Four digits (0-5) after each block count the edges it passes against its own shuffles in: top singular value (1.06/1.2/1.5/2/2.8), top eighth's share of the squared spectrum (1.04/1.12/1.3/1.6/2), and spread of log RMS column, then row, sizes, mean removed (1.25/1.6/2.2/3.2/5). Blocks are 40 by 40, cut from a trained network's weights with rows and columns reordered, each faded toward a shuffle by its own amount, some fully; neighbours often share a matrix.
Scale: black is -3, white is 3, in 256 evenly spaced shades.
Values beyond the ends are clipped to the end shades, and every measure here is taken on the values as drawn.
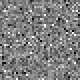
0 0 0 0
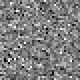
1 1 0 0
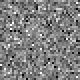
0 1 0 0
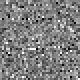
1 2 1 1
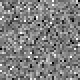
0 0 0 0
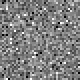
0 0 0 0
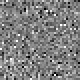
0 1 0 1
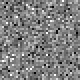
0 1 0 0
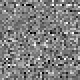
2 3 0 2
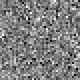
0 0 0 0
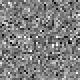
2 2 0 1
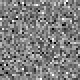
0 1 0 1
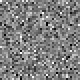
0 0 1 0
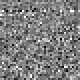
1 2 0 2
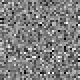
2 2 1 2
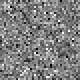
1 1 0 0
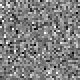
0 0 0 0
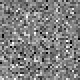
2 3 1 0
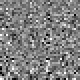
3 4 2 2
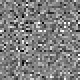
3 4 2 2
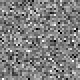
1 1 0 0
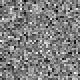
2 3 1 1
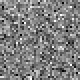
0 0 0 1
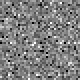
1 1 0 0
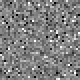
1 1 0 0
